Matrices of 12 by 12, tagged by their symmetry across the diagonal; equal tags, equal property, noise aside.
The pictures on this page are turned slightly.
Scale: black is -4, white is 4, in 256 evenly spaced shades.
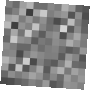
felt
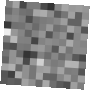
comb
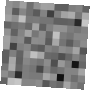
felt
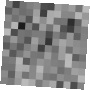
comb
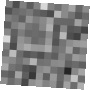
felt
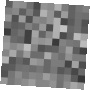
comb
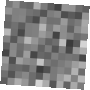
felt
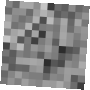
felt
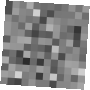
comb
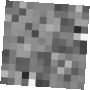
felt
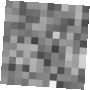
comb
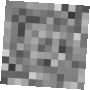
felt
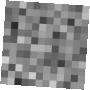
comb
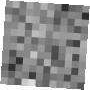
comb
